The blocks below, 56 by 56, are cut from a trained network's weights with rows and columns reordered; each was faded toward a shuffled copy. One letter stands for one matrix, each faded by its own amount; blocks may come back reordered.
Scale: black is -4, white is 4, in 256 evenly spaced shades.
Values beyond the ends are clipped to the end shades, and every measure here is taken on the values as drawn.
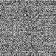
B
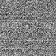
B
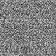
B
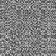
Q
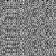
Q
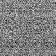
B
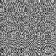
Q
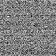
B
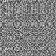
Q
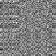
Q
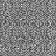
Q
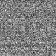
B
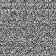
B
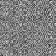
Q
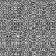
Q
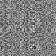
Q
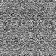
B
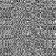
Q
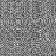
Q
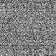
B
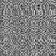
Q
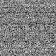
B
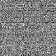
B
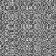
Q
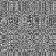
Q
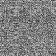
B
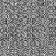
Q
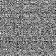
B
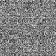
B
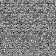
B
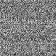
B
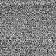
B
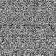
B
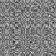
Q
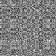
Q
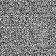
B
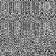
Q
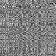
Q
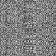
Q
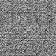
B
